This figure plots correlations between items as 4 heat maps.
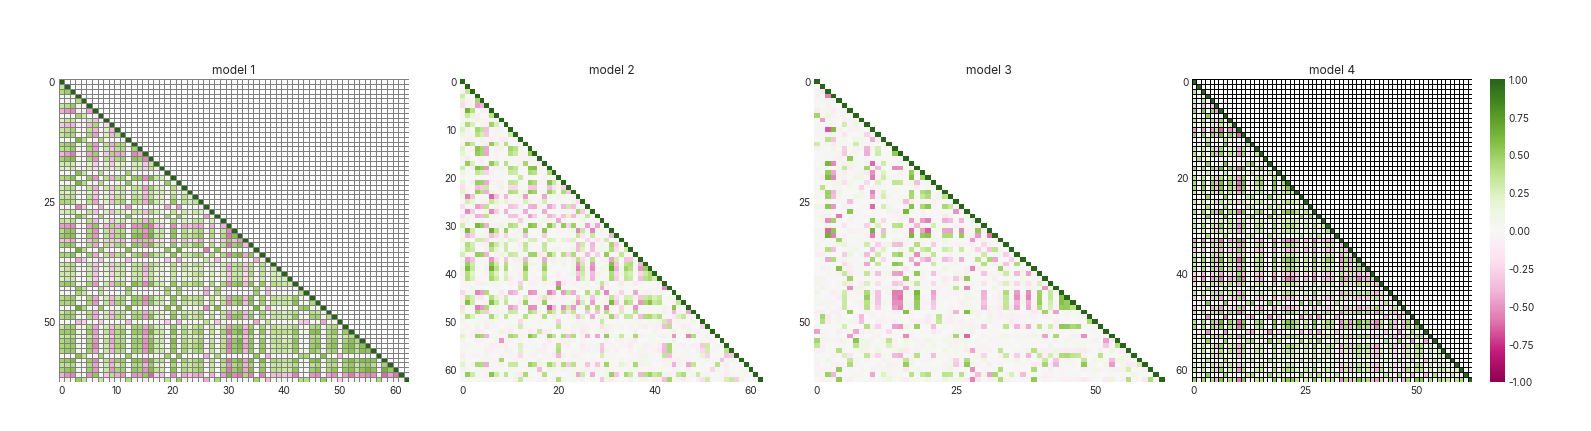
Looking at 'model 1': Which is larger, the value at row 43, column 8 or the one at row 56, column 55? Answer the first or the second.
the second
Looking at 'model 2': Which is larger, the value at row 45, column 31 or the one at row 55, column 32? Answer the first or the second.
the first
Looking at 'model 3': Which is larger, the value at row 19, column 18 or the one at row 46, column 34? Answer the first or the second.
the second
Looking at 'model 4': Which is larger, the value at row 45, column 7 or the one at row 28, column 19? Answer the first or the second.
the second
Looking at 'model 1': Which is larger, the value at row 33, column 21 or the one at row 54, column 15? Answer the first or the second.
the first
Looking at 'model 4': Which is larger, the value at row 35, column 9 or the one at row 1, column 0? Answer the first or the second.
the second
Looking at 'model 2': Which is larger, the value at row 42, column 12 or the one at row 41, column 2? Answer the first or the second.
the second
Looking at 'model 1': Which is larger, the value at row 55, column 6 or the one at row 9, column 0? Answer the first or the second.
the second
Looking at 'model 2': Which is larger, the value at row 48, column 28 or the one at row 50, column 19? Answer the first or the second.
the second
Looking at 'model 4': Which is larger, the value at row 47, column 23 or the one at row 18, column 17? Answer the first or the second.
the second
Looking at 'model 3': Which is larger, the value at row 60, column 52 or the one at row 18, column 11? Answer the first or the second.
the first
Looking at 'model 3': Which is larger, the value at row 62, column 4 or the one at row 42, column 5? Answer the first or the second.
the first
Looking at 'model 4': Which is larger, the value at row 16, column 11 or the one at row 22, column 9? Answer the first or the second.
the second
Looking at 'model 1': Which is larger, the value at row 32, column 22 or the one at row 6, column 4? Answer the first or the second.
the first
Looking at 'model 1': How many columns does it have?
63
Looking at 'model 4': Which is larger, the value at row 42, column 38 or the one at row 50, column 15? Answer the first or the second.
the second
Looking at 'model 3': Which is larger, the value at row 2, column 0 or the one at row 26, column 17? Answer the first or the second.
the second
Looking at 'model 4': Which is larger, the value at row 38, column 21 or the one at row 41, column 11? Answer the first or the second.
the first
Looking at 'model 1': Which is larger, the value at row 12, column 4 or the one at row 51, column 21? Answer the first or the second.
the first
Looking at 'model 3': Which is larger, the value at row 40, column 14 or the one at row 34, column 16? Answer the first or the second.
the second
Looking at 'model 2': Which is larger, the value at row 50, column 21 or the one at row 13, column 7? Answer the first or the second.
the second
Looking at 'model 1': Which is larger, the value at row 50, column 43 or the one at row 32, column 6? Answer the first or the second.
the first
